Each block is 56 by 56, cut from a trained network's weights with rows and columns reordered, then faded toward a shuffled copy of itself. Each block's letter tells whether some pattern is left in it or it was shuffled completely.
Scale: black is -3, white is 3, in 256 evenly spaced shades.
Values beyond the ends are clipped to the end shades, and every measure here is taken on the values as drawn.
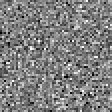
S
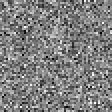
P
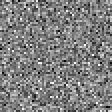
P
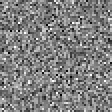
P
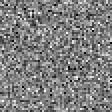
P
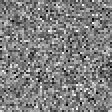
S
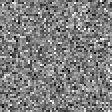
S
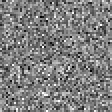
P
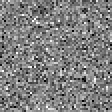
P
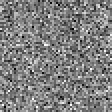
S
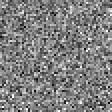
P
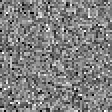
P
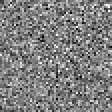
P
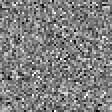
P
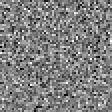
P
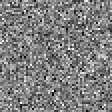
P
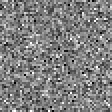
S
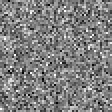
S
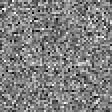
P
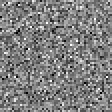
S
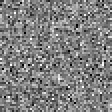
P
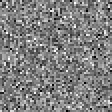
S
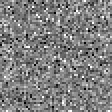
S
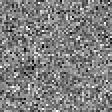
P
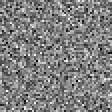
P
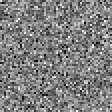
S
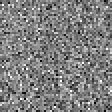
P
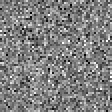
S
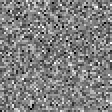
P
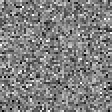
S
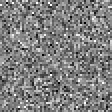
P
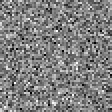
S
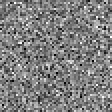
S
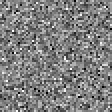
S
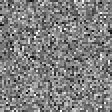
S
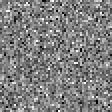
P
